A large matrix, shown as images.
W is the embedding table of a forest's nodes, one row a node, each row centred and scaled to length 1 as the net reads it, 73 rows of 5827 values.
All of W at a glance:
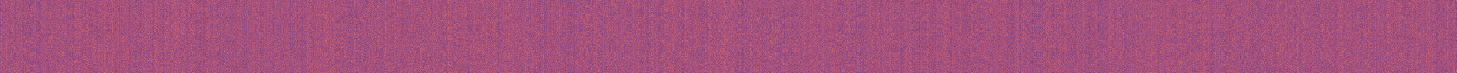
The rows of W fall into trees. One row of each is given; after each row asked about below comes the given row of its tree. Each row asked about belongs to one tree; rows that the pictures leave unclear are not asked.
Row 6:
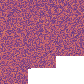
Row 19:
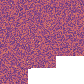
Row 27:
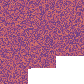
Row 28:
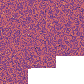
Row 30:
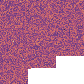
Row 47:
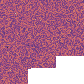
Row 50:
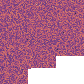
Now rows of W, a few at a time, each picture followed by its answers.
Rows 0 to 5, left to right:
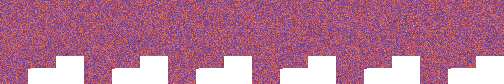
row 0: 28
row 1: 50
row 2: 47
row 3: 30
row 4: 19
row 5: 27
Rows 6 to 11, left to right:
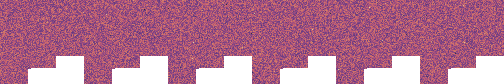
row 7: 27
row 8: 19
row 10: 19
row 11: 27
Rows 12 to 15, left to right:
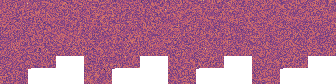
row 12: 28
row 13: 47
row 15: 27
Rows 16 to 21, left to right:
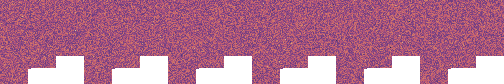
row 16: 27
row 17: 6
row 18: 6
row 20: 50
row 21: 47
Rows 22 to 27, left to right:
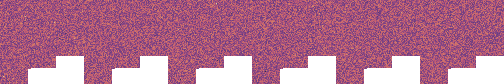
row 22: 30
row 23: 47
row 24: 27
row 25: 19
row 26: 27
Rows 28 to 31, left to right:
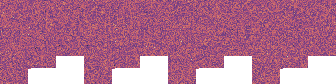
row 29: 30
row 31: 27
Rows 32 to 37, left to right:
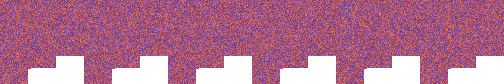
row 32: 47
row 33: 19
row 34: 19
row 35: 28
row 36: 47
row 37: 47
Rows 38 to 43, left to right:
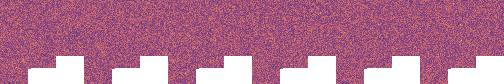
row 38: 27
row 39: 28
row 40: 6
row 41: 6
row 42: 27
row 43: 47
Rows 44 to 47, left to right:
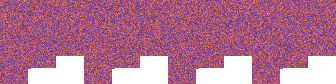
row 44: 50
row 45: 30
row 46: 28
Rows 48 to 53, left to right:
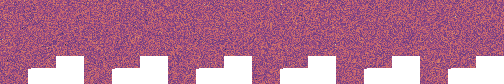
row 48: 50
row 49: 47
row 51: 50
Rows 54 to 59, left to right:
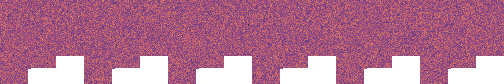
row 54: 6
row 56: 6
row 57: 50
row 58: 27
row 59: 6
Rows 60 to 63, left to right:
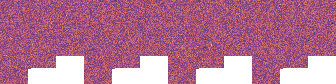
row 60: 19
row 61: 47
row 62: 47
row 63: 50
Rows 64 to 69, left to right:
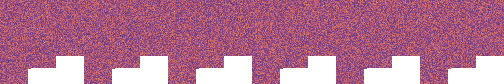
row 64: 30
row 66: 6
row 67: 50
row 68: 19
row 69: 28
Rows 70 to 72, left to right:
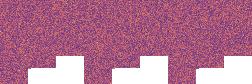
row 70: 50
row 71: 28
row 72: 27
